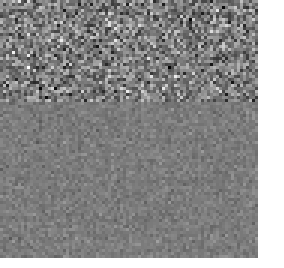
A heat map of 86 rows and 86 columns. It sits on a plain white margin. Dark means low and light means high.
Histogram: heavy tails on both sides. Stripes: none. Seam: horizontal, 40% of the way down, the bottom part calmer. Mirror symmetry: none. Slope: none. Average level on the scale: 50%.
